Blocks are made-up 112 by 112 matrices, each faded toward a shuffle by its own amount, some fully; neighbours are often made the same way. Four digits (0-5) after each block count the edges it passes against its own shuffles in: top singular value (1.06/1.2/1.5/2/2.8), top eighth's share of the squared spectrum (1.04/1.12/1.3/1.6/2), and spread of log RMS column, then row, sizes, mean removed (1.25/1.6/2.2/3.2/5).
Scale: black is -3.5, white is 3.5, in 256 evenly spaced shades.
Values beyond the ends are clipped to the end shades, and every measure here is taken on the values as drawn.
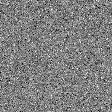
0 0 0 0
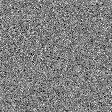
0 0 0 0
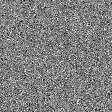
0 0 0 0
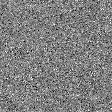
0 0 0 0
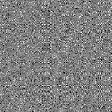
5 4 3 3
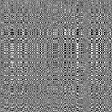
5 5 4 4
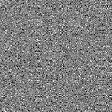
4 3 2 2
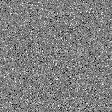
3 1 0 0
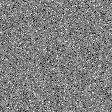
0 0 0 0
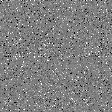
1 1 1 1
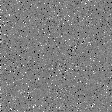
2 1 1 0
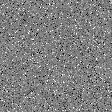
2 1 0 0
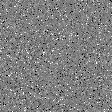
2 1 0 0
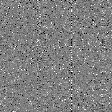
4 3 2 1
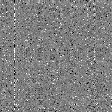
4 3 2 1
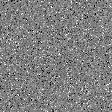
3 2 0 1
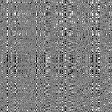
5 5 4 3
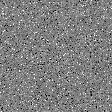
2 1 0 0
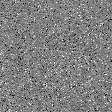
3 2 1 0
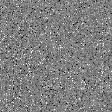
3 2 1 0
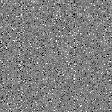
4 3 2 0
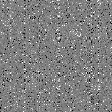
4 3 2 1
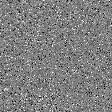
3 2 0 0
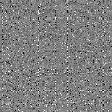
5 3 3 2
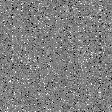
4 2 1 1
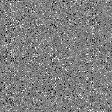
4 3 2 1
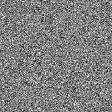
3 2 1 1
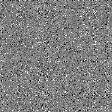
1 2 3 2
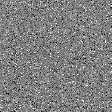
1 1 2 1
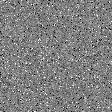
0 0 0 1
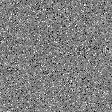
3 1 0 0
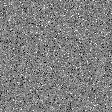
0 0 0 0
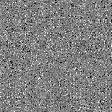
4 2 1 1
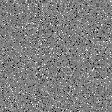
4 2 1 1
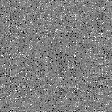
4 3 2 1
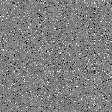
3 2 1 0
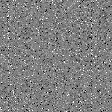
4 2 1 1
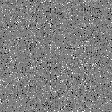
4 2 1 0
